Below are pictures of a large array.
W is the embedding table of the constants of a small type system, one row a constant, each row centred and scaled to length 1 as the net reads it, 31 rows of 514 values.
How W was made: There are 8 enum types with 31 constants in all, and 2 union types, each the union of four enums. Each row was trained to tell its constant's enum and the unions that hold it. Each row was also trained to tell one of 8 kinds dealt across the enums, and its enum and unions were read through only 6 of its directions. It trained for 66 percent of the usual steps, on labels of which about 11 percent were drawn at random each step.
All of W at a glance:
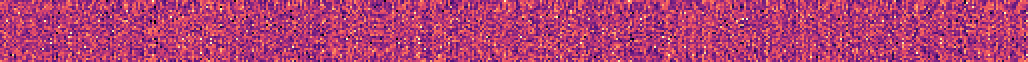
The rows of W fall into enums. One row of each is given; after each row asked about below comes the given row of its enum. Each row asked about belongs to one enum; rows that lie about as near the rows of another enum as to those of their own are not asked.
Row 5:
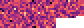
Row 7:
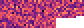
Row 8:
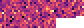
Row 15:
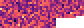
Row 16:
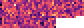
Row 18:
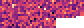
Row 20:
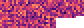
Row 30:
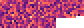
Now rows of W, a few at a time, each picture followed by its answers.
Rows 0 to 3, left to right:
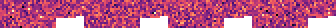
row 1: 30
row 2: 30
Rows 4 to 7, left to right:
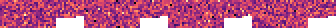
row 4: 30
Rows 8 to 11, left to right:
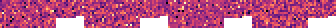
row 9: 20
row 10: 16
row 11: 7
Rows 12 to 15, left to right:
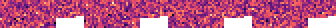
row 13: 16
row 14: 7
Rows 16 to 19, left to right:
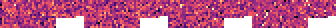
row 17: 20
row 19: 8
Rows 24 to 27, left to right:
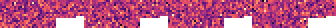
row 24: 15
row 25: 20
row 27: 16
